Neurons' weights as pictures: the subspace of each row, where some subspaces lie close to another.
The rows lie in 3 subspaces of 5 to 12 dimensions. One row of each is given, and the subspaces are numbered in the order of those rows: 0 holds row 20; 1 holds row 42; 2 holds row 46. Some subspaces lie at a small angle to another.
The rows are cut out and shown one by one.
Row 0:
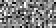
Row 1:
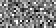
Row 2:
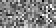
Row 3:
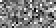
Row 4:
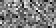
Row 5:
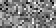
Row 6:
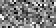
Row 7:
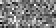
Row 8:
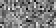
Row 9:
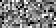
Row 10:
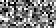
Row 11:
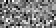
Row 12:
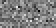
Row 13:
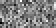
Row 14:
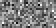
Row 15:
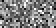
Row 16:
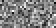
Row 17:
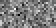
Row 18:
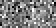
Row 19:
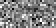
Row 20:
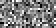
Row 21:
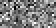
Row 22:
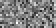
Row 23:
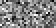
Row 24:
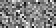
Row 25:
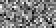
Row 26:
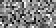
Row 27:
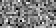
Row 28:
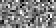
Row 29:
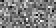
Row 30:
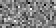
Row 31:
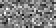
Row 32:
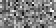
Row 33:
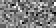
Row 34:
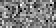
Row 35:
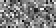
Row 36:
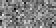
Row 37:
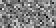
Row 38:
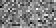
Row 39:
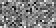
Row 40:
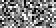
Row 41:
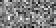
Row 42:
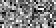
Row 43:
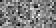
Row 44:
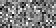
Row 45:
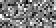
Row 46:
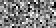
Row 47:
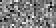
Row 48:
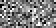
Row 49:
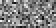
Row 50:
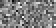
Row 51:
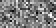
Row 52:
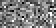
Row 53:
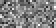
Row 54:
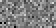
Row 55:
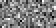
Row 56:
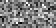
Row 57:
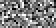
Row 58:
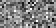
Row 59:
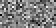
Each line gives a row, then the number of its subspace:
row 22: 1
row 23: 2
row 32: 2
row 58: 2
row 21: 2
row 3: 2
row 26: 0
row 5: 2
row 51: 2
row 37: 2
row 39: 2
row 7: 0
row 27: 2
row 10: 2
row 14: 1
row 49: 0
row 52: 2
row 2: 2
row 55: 2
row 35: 2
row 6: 2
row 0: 0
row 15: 1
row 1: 2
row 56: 2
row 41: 2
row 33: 2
